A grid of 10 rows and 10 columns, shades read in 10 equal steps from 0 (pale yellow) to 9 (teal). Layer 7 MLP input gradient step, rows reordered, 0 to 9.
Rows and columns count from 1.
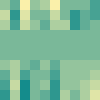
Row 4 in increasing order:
5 5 5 5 5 5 5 5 5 5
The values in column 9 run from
3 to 6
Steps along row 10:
down up down up up down up down down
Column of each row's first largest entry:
10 2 8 1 1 1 4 3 3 3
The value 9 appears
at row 9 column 3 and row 10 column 3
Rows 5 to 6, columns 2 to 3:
5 5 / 5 5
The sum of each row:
39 49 47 50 50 50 44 48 48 51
